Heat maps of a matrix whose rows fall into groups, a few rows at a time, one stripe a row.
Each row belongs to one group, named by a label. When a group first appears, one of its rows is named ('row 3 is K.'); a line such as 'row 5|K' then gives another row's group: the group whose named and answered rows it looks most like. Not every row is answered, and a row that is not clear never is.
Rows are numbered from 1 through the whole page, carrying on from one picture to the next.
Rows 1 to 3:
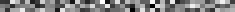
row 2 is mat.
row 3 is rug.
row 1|rug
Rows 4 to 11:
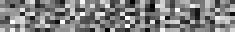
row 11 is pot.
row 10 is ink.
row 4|mat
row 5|mat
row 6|pot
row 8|rug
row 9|rug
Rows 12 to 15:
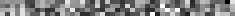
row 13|ink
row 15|rug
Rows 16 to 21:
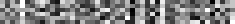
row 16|ink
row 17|rug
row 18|mat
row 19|ink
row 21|mat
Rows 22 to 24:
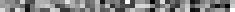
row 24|pot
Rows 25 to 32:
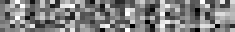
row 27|pot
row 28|rug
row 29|rug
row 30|pot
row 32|pot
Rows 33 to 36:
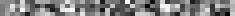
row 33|ink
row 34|pot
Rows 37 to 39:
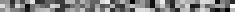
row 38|pot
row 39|ink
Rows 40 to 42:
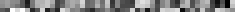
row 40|ink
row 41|ink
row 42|rug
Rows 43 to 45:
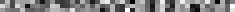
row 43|mat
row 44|pot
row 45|pot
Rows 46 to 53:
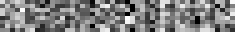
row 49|pot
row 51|pot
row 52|mat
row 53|mat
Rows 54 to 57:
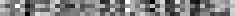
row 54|pot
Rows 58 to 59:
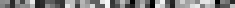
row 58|mat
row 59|mat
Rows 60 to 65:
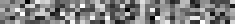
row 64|mat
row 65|pot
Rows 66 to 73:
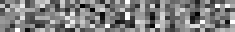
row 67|rug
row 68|mat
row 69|pot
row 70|ink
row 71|pot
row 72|mat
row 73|rug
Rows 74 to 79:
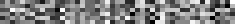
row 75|ink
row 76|rug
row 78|ink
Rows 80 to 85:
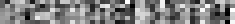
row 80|rug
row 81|mat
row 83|ink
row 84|ink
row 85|pot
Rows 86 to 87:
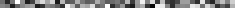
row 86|rug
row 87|mat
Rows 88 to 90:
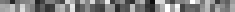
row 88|mat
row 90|pot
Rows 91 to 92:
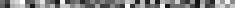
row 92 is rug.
